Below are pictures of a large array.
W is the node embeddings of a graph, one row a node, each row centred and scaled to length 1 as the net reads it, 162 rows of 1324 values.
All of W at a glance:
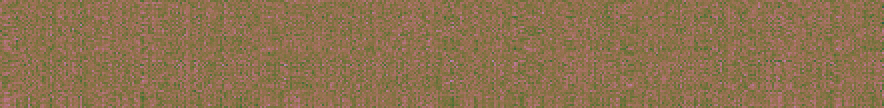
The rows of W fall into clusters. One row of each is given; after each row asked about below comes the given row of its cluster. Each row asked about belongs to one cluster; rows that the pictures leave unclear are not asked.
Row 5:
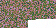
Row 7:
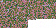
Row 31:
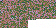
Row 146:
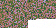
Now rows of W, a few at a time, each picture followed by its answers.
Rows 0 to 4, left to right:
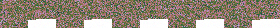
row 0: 31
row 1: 146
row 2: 146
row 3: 31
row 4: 5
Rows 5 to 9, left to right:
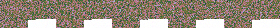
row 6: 5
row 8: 31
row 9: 7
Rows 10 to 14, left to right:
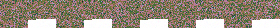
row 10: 5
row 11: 5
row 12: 31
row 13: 146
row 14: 7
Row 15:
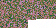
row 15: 7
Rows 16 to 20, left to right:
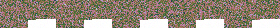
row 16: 5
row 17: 31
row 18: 7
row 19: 7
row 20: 5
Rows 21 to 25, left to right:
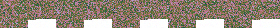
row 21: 31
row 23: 146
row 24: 31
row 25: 31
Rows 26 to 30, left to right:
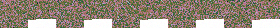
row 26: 31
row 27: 5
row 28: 31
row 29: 5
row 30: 7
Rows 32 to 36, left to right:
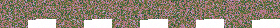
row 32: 146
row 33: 5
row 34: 5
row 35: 7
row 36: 31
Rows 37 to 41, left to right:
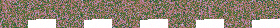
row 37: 31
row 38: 146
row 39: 5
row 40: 7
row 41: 5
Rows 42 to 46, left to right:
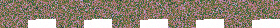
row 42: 146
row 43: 146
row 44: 7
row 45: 5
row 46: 146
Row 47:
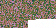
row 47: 5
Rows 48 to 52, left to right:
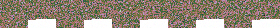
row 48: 146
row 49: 146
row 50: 7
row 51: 5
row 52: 7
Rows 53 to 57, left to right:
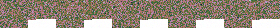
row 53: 7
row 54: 5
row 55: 31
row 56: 146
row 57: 146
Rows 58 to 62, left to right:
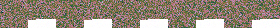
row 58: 146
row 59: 7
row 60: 146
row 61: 31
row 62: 31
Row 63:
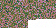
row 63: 146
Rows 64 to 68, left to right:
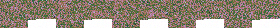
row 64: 5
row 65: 31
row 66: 31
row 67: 146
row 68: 5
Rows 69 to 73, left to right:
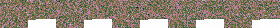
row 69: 5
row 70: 7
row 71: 31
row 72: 31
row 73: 31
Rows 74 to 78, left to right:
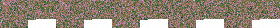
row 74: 31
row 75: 31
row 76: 5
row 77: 146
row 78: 146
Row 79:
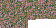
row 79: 146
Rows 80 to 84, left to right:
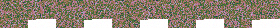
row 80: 7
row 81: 5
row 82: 7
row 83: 146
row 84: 5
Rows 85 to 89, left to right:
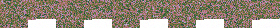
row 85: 7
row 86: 31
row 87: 7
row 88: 31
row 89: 146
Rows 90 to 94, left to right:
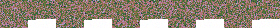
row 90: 5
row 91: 5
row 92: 5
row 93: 7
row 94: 146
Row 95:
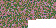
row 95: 7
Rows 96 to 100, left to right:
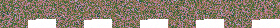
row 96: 146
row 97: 146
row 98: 146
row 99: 5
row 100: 7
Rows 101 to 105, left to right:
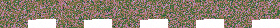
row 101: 7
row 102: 31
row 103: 7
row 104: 146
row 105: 7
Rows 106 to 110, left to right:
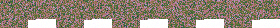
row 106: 146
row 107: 146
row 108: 146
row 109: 31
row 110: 31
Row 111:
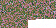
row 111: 146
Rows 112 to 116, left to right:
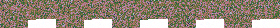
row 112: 5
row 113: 146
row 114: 5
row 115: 7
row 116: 7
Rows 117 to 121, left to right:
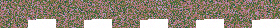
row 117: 7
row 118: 146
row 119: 146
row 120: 5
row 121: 7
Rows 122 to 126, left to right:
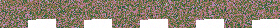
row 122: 5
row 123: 146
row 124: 7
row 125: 7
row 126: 31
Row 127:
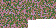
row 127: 7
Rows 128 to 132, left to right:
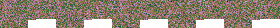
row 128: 31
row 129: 7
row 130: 31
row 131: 7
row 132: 7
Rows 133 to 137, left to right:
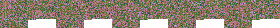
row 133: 31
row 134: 146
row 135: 5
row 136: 146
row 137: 5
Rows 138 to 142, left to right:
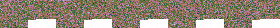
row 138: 31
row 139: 31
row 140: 146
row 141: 5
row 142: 7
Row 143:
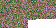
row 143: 146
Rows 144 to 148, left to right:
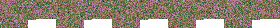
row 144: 31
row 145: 146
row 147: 146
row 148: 31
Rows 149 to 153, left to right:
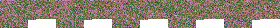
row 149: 31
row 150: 31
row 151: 31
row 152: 146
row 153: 7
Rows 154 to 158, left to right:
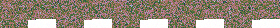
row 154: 31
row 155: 146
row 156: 31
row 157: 31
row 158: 31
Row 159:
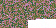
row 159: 146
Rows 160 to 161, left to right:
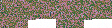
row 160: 146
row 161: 31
